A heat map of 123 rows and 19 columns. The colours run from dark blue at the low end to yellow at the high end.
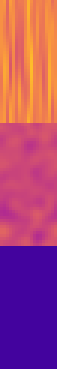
It is made of 3 by 1 panels. Panel 1,1: high, streaked downward. Panel 2,1: middling, blotchy, faint in contrast. Panel 3,1: very low, flat.
